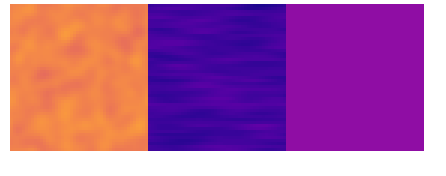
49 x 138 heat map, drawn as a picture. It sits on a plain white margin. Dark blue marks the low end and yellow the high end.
The table splits into one row of 3 panels. Panel 1,1: high, blotchy, faint in contrast. Panel 1,2: very low, streaked across, faint in contrast. Panel 1,3: low, flat.
